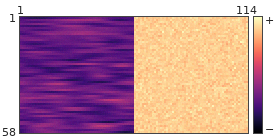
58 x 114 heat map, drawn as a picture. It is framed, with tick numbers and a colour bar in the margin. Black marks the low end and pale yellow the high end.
The table splits into one row of 2 panels. Panel 1,1: low, streaked across. Panel 1,2: very high, fine-grained, faint in contrast.
